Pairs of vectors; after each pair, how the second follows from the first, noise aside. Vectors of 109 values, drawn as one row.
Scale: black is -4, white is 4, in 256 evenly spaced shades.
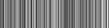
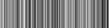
negated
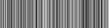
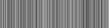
shrunk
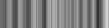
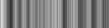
reversed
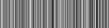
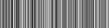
reversed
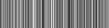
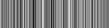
negated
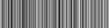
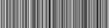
reversed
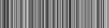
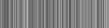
shrunk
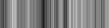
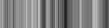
reversed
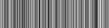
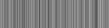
shrunk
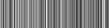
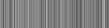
shrunk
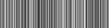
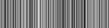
negated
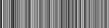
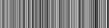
reversed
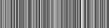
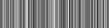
reversed
